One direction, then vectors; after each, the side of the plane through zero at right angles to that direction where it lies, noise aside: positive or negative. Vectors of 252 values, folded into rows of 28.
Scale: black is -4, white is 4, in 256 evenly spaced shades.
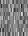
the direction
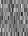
negative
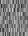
positive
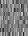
positive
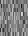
positive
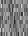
negative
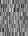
positive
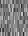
positive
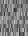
positive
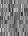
negative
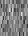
positive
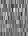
negative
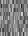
positive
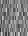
positive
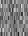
negative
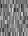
positive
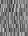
negative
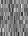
negative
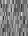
positive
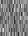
negative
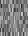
positive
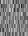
positive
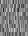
positive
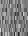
negative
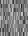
positive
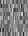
positive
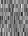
negative
